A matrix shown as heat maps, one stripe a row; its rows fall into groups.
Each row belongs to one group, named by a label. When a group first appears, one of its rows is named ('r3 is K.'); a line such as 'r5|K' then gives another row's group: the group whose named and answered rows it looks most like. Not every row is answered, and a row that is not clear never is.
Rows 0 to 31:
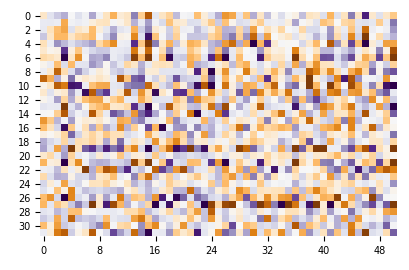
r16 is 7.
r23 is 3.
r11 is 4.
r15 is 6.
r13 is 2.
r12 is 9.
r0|3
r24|2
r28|9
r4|3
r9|6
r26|7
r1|2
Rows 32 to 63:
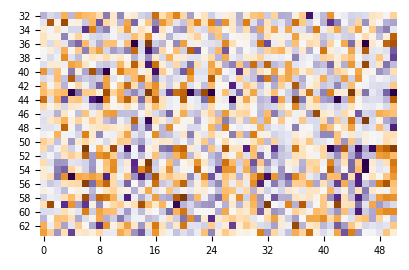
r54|3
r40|4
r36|3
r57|3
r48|2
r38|2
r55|6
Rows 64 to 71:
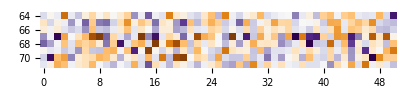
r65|4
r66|4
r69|3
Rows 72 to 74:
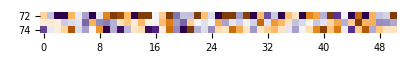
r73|4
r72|3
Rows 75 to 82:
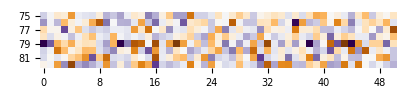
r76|9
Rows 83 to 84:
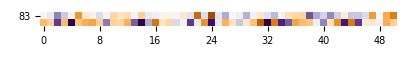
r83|9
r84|6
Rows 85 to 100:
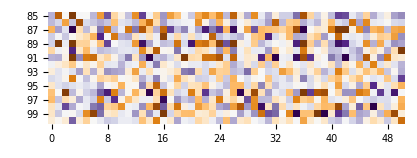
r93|4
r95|3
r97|4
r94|2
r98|3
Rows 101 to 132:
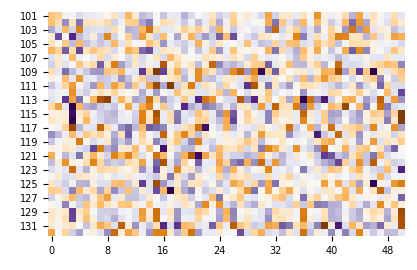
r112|2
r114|7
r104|7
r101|6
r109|3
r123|2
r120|4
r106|6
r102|6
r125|3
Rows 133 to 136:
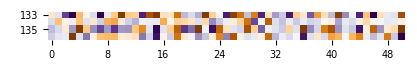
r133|3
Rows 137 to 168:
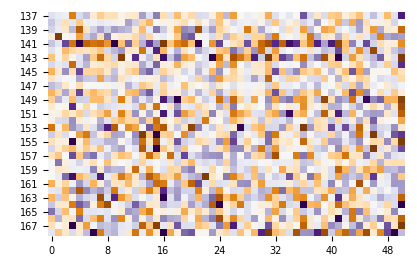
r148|6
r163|4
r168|4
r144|2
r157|7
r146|4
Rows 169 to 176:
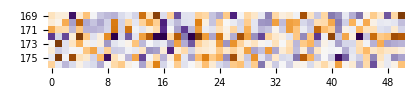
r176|3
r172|9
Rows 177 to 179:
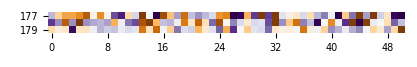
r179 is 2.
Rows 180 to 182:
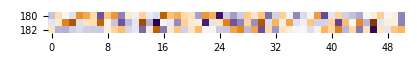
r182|3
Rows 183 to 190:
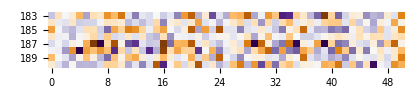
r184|3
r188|6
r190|3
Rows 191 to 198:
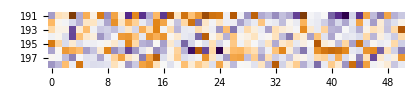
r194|3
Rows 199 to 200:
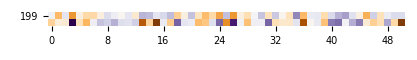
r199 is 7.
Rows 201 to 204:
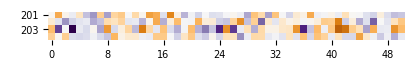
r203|7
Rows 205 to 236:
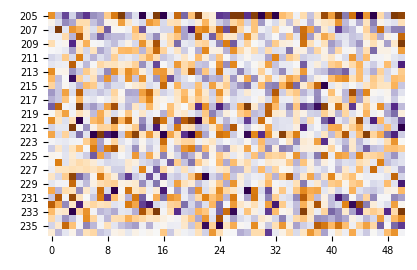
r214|7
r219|4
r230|4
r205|3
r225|4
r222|4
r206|3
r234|9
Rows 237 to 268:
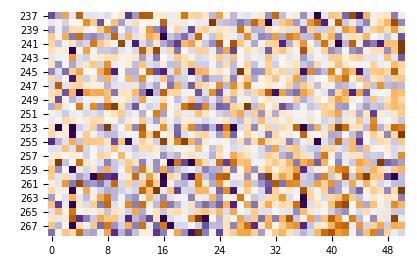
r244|7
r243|2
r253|7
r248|6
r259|7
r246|7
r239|9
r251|3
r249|7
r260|4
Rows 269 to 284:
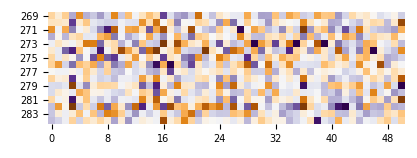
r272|9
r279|2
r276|7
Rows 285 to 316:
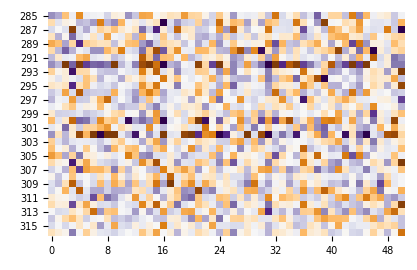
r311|4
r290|3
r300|3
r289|6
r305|6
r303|3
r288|7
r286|4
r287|2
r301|9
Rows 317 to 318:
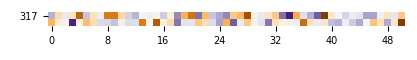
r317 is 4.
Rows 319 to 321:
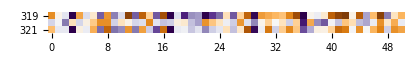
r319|7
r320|9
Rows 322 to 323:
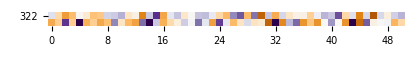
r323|6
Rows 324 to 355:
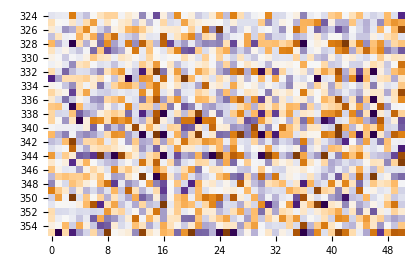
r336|3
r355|7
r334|3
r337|7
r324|2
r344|4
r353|4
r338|3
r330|9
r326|9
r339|9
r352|3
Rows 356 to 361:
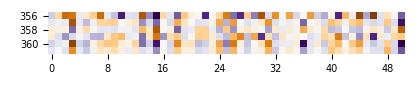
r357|2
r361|2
